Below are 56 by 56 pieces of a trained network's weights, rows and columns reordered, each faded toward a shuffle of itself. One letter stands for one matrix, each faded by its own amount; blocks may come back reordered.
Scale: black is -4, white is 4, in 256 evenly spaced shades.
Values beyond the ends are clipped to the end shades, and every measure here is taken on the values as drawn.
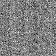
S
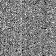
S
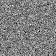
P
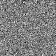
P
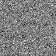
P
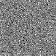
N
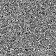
P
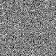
N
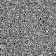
P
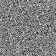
P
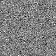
P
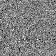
P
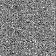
S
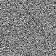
N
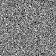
N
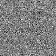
N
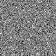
N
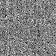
S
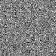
N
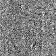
S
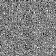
S
